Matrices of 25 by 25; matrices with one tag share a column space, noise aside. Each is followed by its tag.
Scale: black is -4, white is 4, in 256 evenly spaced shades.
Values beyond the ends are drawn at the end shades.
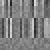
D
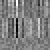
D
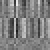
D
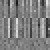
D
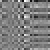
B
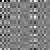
B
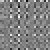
B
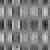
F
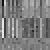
D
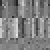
D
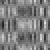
F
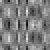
F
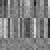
D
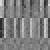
D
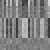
D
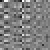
B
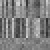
D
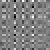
B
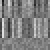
D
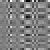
B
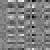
B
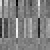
D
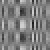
F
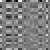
B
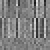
D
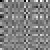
B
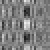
F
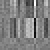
D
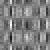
F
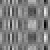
F
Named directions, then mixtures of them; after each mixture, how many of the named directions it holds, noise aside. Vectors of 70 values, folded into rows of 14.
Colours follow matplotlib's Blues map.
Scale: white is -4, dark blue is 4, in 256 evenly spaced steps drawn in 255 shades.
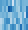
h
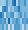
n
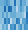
two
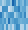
two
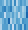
two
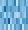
two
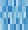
two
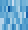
one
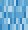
two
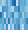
one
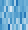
two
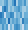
one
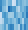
two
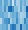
one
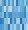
two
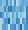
two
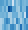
one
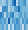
one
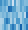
one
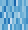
two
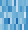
two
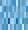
two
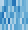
one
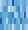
two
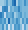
one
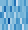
two
